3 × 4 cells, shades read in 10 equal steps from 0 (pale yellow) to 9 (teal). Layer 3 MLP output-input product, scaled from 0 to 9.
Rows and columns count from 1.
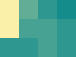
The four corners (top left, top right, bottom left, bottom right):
0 9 8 8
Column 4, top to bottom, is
9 8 8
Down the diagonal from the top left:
0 7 7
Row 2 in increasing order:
0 7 7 8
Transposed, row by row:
0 0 8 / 6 7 8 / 8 7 7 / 9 8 8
